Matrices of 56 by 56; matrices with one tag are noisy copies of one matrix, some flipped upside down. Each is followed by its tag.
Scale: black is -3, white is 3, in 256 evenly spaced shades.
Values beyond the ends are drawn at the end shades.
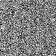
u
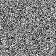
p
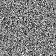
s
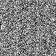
u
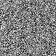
u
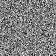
s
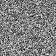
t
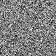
t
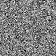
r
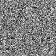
p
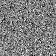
s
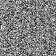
u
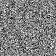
p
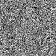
p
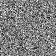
p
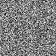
r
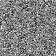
u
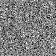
p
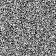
u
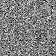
r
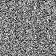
r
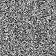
r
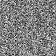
r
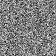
r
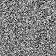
r
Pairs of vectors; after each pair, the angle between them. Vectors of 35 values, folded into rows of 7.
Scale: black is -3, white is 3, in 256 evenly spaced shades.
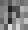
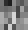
partly aligned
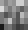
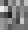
partly aligned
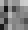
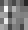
nearly opposite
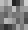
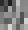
partly opposed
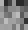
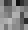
nearly parallel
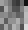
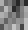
nearly parallel
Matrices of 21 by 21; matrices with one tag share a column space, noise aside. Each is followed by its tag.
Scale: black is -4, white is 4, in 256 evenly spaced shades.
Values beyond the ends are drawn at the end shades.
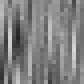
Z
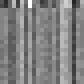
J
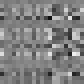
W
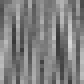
Z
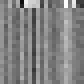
J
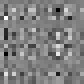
W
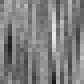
Z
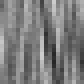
Z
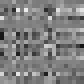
W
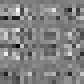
W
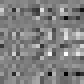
W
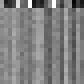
J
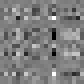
W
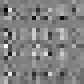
W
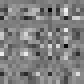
W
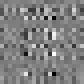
W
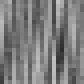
Z
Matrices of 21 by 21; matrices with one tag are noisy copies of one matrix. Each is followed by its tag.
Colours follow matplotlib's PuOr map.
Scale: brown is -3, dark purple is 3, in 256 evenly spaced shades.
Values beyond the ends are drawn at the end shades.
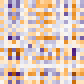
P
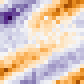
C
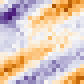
C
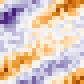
C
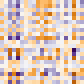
P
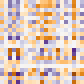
P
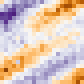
C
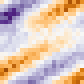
C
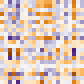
P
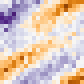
C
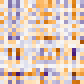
P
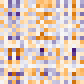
P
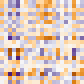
P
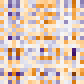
P
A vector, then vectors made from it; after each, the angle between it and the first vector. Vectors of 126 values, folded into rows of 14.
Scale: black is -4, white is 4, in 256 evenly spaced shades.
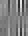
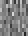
partly aligned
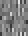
partly opposed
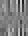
nearly parallel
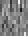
partly opposed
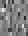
orthogonal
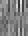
nearly parallel
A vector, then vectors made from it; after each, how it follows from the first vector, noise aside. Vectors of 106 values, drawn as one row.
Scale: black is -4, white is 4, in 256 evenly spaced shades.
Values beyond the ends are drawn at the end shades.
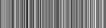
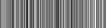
copied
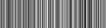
wrapped around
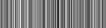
wrapped around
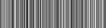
copied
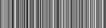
copied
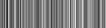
wrapped around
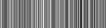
wrapped around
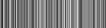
wrapped around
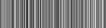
copied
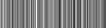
wrapped around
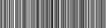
wrapped around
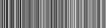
wrapped around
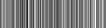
copied
